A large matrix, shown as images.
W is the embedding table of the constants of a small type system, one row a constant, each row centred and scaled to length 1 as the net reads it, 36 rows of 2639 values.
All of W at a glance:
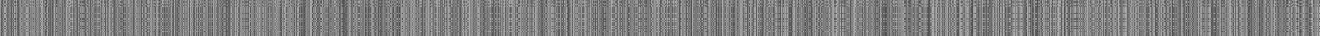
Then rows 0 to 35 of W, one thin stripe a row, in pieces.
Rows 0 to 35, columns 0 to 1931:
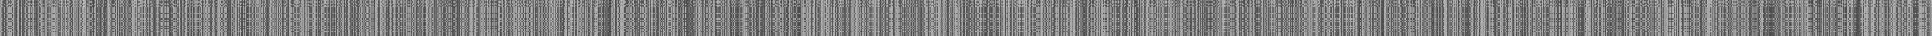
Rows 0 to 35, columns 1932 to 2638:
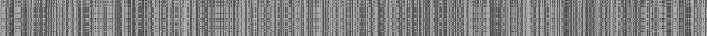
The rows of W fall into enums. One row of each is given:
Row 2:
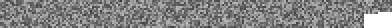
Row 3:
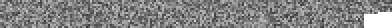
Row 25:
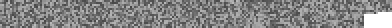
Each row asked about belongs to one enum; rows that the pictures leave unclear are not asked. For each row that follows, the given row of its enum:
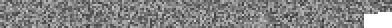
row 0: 3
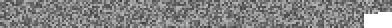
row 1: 2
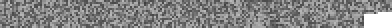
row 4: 25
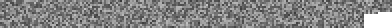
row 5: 2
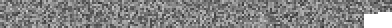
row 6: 3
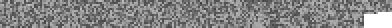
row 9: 25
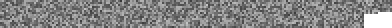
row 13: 2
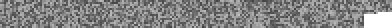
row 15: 25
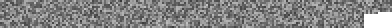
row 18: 2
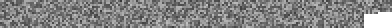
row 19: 2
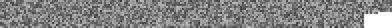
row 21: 2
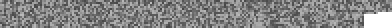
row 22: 25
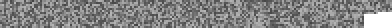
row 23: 25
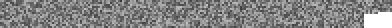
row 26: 2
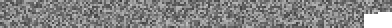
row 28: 2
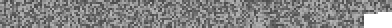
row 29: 25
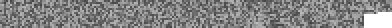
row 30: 25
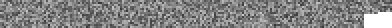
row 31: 3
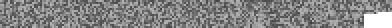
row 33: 25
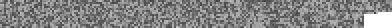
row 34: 25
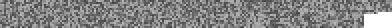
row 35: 25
